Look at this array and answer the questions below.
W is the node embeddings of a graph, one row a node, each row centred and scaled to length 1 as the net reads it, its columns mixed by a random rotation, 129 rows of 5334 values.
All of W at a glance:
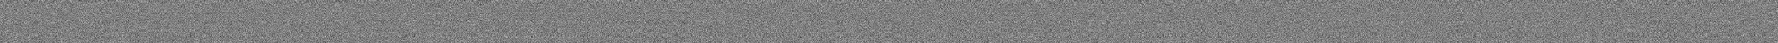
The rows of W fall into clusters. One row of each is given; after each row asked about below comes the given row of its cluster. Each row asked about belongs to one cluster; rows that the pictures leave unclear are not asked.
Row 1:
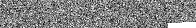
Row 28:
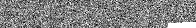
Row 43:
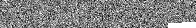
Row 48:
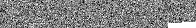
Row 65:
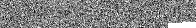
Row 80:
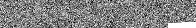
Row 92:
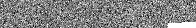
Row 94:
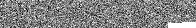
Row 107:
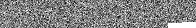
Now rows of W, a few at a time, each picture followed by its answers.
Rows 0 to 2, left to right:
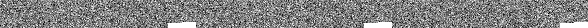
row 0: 1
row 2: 94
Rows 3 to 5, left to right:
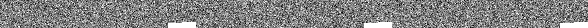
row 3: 107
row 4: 1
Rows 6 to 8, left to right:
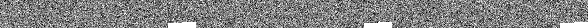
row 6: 107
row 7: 43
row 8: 65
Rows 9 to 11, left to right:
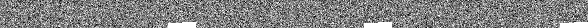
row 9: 28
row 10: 107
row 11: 28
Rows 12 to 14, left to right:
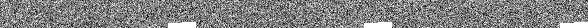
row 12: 92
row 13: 92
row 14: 94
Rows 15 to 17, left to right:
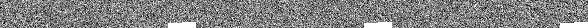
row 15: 92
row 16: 65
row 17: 43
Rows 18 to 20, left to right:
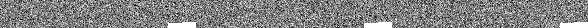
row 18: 43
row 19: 65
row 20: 28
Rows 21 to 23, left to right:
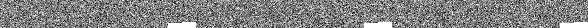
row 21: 43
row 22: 94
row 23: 92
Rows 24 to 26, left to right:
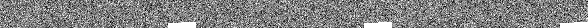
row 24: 80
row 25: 65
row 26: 80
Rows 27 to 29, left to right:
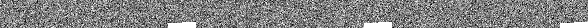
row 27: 1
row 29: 48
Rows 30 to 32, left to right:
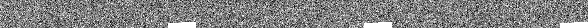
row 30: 80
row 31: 28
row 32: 92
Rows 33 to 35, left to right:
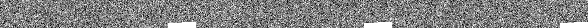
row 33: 92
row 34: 80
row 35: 28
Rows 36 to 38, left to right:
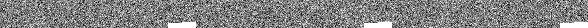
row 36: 48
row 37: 94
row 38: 65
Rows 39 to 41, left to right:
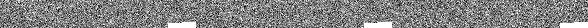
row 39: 94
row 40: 94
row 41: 107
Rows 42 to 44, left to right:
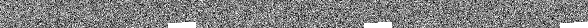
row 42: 80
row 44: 48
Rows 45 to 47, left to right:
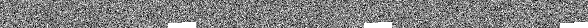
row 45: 92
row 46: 28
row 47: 43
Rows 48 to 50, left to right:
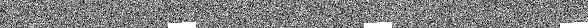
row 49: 1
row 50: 80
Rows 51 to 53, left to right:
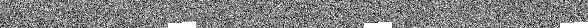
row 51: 94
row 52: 43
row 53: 65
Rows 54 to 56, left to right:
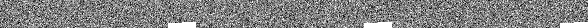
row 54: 48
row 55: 92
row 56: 107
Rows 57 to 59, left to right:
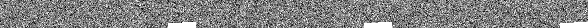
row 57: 43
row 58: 28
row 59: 48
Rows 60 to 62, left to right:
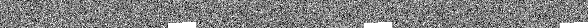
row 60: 65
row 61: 92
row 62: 92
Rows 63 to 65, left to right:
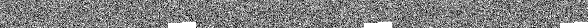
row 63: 65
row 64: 94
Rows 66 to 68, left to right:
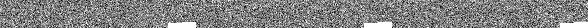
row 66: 28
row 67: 94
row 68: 94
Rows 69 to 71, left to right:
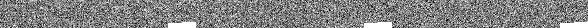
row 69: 94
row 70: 92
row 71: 48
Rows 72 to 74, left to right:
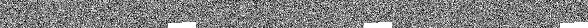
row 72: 1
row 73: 28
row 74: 65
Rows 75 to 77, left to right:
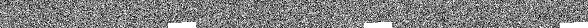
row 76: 28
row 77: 92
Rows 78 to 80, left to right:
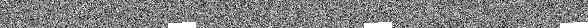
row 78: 43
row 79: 107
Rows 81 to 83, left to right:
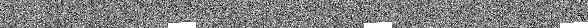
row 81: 80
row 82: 1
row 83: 65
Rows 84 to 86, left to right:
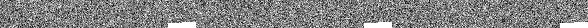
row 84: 94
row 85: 107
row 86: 1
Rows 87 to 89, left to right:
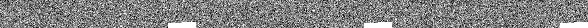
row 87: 107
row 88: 92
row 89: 28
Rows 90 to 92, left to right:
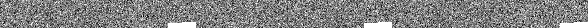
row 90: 92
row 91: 65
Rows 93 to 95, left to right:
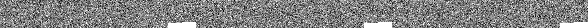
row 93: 28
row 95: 92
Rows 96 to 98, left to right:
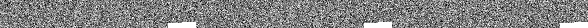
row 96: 107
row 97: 107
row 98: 1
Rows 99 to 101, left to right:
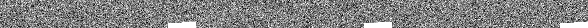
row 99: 94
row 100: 80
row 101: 48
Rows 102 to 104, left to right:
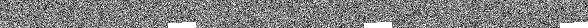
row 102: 107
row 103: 80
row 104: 48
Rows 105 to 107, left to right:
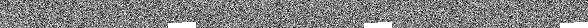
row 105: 107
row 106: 48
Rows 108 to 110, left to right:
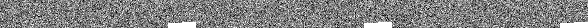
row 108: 48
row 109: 65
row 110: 48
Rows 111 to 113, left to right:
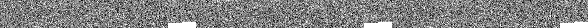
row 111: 65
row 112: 94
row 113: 65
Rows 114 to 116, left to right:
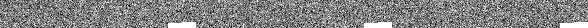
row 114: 107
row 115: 92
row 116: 1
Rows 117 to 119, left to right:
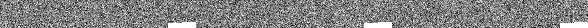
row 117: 107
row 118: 28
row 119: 65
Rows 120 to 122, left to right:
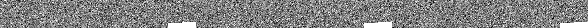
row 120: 43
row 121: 48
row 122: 48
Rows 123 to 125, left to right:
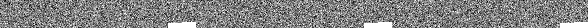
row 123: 107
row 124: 107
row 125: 92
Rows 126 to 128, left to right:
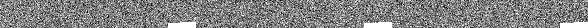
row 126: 80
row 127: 28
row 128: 107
